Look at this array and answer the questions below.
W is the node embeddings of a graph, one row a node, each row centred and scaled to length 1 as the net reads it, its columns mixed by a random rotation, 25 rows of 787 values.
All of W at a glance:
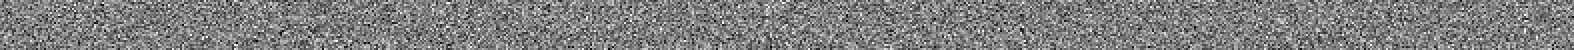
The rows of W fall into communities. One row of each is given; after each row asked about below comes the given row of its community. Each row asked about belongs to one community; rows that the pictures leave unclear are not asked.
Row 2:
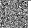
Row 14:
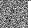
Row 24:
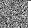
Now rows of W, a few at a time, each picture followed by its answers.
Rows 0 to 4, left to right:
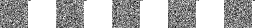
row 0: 24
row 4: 14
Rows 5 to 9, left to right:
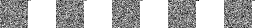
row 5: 2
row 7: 14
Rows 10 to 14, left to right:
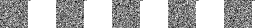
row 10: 14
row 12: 2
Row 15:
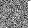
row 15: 14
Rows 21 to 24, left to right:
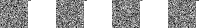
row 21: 2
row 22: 24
